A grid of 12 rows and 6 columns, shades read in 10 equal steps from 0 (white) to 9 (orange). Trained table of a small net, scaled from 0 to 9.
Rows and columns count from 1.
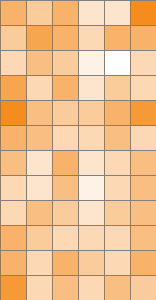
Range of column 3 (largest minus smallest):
3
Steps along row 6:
down down same up down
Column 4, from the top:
2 3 1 2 4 3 2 1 2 3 4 3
